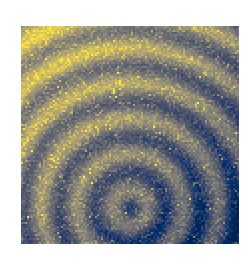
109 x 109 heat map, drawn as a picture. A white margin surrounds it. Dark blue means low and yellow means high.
Ninth with the highest average: top left. Rings: centred on the bottom middle. Odd rows or columns: none. Slope: up to the top left.
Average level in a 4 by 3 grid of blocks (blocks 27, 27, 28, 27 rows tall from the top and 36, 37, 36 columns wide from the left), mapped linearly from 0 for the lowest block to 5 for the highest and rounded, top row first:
5 4 3
4 3 2
3 2 1
2 1 0
